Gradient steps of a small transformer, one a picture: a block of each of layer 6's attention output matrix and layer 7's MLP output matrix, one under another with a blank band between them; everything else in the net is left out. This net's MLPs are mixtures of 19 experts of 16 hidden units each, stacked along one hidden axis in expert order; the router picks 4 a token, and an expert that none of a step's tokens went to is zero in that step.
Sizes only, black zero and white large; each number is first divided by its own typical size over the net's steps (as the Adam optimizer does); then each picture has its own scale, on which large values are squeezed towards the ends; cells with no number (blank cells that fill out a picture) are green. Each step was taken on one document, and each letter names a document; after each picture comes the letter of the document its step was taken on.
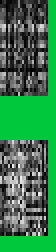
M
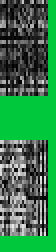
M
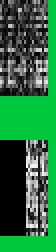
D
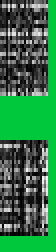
D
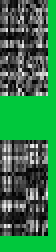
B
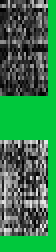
D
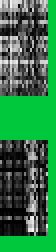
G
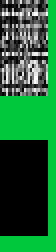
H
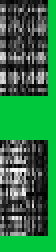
M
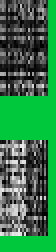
M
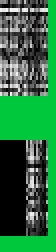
G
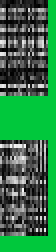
M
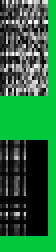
H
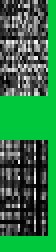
H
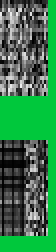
D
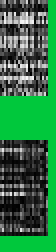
G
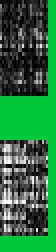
B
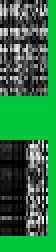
G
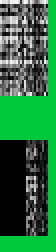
G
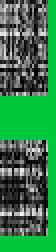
G
